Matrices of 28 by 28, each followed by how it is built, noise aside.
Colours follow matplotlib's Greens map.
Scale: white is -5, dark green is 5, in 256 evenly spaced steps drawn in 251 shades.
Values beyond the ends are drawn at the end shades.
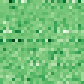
uneven rows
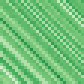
Toeplitz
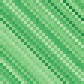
Toeplitz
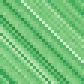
Toeplitz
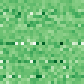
uneven rows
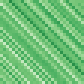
Toeplitz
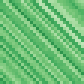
Toeplitz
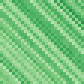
Toeplitz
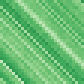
Toeplitz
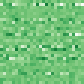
uneven rows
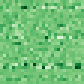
uneven rows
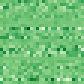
uneven rows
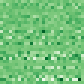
uneven rows
